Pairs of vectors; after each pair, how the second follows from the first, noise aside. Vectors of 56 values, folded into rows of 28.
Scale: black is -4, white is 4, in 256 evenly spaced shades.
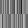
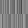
shrunk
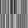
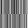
shuffled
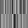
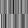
shuffled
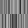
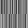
shuffled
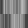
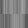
shrunk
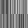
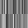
shuffled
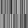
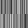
copied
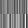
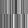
shuffled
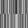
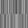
shrunk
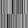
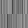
shrunk
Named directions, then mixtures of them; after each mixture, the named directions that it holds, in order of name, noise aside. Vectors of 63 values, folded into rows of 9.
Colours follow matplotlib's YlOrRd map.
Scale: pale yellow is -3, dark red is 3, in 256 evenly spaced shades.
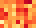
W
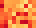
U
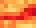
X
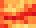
U, X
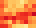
U, X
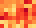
W, X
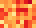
W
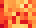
U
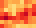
U, W, X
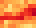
X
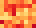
U, W, X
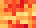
U, X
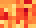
W, X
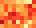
W, X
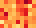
W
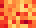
U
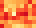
U, W, X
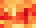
U, W, X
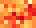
U, W, X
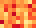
U, W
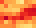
X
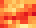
U, X
